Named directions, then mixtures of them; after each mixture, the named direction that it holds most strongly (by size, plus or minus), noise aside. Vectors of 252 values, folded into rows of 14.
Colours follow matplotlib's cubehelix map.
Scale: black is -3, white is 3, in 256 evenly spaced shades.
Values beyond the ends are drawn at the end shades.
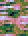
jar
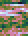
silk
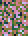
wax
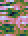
jar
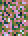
wax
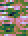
jar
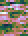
jar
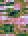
jar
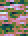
jar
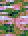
jar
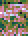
silk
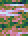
silk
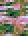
jar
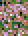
wax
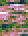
silk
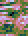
jar
